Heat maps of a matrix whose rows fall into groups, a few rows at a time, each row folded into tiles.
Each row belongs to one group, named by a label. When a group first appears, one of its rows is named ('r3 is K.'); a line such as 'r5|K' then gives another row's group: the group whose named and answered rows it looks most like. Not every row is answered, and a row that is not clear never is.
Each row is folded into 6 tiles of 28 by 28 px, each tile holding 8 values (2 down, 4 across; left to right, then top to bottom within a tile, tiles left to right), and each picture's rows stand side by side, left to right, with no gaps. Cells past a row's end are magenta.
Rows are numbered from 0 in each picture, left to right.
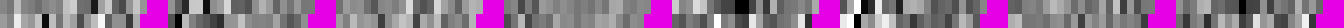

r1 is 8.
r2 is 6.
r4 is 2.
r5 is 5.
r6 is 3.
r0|6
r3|8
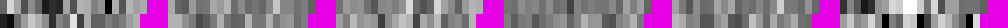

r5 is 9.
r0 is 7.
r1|3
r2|6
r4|3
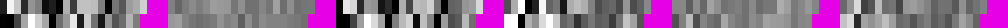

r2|7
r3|5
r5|5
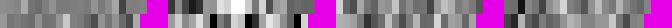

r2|3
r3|8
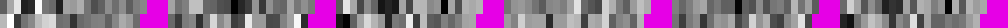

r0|5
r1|2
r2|7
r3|6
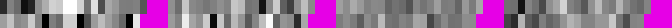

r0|9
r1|6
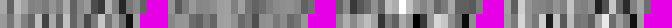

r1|3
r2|9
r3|6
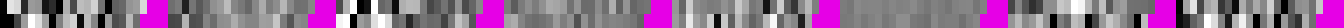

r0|7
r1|8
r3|3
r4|6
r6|9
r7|7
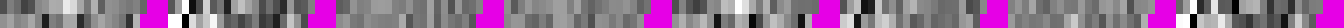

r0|9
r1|5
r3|3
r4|9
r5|5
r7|5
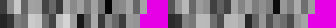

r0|7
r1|7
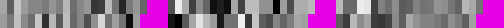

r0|6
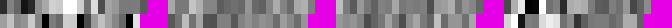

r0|9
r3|5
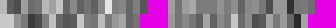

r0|3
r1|6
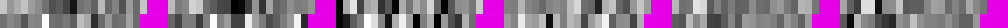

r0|2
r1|2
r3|6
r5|8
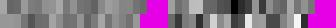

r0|3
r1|2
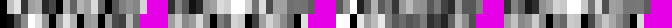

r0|7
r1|9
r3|9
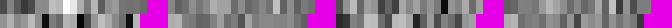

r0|9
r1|3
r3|3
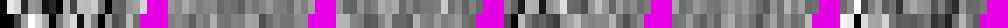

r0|7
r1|2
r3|8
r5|5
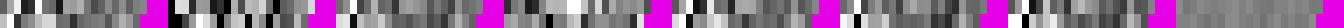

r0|5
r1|7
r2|5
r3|9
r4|5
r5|5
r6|5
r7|3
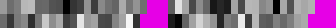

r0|2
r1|7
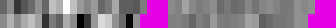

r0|9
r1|2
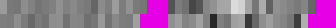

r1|9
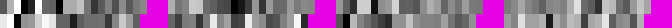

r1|2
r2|8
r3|6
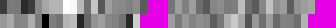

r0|9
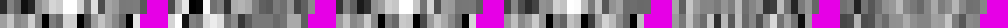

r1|5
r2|9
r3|9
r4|6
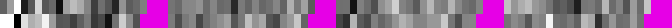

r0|5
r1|2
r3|2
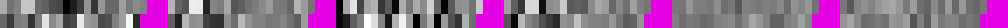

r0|2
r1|8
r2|7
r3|8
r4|2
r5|3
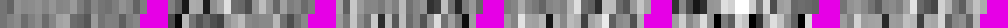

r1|8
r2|6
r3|6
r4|9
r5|6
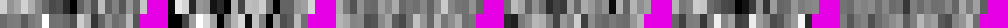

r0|2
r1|7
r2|3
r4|2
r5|2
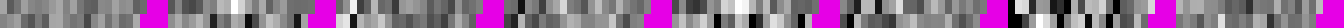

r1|9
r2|5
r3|8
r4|9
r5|8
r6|7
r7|2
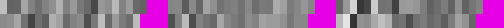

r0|3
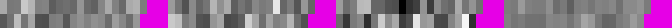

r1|3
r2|2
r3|2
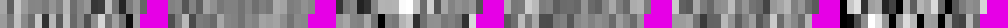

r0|6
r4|3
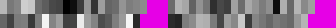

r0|2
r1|7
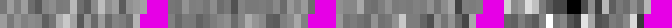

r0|6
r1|2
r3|2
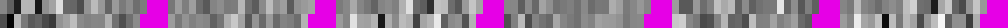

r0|8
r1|6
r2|6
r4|3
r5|6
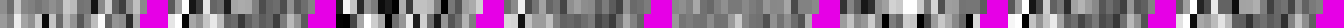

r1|5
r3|5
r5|9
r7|5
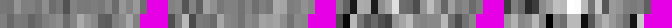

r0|2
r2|8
